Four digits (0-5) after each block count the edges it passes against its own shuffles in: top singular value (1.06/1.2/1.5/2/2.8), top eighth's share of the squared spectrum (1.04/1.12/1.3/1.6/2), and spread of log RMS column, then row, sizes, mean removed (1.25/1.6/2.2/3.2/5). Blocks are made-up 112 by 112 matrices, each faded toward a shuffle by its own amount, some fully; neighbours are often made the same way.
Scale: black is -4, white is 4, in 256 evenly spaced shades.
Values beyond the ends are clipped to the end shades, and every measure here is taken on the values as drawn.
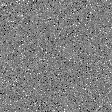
0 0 0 0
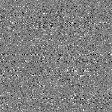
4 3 1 3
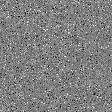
0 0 0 0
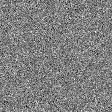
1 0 0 0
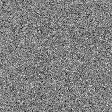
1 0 0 0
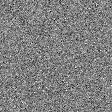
0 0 0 0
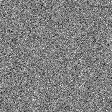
0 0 0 0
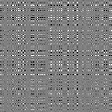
5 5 4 4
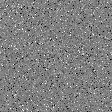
2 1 0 0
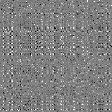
5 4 3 3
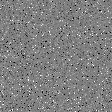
0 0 0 0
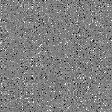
4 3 2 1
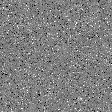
1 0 0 0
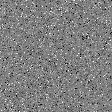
1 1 0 0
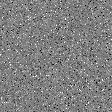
1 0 0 0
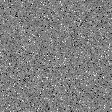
0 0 0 0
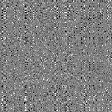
5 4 3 3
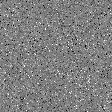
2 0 0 0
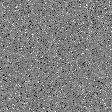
2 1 0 0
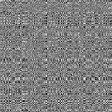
5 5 4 4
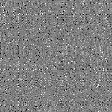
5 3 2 2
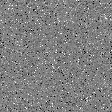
3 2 0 0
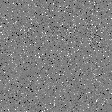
2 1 0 0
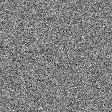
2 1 0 0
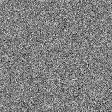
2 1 0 0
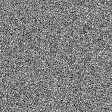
2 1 0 0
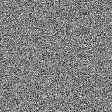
3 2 1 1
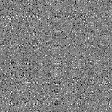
4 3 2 2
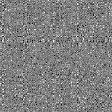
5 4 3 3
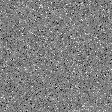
1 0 0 0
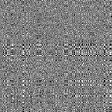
5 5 3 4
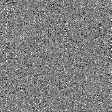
1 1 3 0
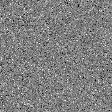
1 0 1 0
